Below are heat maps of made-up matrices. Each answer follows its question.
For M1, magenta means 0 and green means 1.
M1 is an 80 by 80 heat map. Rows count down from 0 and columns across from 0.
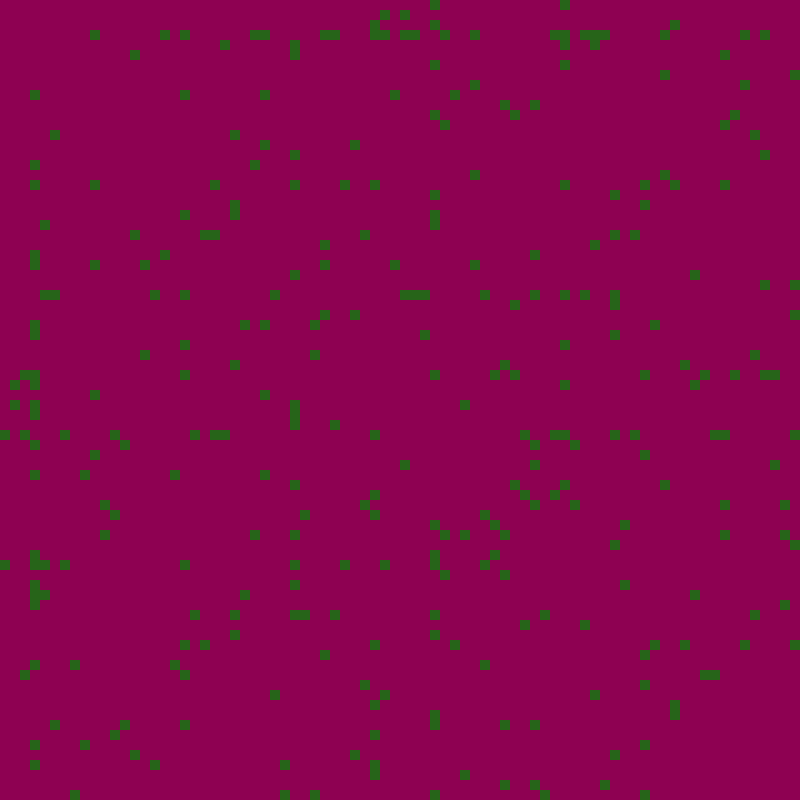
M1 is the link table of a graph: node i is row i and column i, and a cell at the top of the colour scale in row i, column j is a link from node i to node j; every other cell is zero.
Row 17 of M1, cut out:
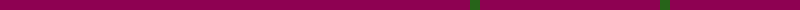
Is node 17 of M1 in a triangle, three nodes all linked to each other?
no
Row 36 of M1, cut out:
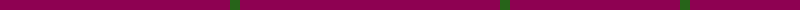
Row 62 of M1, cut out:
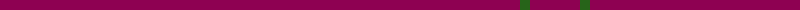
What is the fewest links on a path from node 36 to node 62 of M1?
5
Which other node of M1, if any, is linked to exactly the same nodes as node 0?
node 6
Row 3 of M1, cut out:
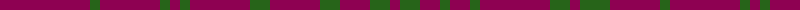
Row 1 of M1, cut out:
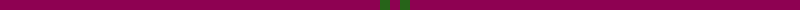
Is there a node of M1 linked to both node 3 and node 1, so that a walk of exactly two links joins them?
yes
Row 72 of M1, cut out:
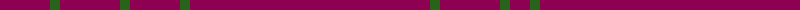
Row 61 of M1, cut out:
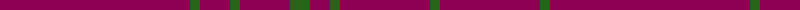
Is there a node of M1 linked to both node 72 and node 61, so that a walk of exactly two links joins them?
yes
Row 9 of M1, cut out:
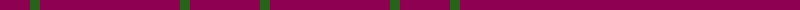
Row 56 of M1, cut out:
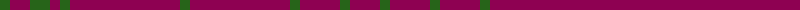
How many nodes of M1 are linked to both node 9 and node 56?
2
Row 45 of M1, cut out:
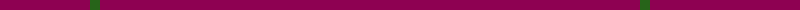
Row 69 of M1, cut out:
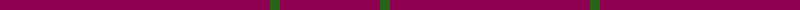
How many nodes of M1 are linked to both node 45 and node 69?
0
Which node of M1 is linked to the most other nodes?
node 3
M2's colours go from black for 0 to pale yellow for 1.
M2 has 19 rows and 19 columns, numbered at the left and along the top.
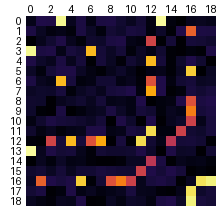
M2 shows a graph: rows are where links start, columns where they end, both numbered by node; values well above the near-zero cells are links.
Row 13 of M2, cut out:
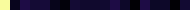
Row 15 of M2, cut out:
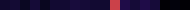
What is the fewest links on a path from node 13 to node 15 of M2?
6
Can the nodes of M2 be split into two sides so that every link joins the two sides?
yes
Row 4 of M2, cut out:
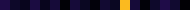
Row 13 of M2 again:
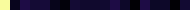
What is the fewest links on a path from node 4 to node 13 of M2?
5
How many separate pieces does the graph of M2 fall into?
2
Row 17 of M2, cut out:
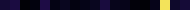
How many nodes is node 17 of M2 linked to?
1
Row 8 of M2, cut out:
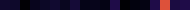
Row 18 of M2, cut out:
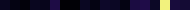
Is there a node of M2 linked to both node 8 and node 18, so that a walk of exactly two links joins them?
yes
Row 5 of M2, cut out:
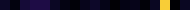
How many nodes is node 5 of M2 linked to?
1
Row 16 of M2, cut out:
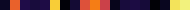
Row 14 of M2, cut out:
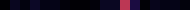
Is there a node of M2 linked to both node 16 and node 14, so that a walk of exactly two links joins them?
no
